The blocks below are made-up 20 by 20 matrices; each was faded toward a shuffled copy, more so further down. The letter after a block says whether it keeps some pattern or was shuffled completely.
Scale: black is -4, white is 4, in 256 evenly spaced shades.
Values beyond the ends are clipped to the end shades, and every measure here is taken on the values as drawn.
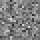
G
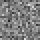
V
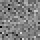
V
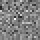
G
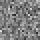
V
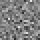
G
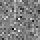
V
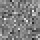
V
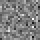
V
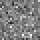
V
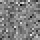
G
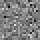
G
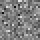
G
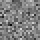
G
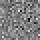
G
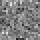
V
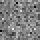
V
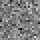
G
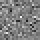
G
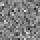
V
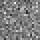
V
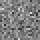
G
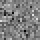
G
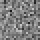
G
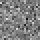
V
